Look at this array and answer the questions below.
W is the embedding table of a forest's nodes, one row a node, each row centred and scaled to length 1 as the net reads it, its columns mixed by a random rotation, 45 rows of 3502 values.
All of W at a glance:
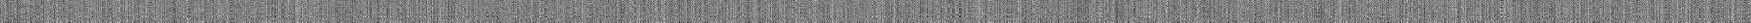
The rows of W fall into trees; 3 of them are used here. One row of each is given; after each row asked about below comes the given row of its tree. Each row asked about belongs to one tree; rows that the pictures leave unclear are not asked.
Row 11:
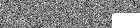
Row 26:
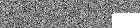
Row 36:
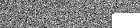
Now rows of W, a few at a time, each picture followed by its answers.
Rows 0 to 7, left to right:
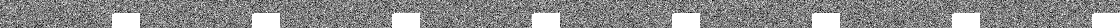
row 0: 11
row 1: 11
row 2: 26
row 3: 26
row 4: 11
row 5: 11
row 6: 26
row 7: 26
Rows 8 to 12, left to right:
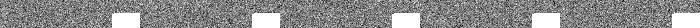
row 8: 26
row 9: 11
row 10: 36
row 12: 26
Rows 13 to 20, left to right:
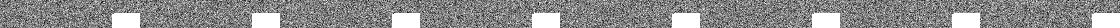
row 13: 36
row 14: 11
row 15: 11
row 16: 26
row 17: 11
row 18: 26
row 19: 26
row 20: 11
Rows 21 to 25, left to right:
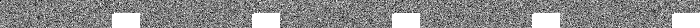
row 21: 26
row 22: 26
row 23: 11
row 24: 26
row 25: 26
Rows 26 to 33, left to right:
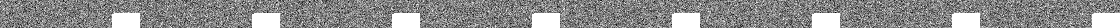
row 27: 36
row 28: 36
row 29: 11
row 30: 26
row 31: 11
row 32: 26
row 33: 26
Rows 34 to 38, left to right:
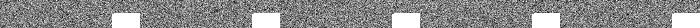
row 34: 11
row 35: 26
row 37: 11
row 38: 11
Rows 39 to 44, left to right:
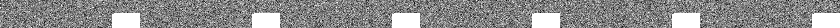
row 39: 36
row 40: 26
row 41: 11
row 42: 11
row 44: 11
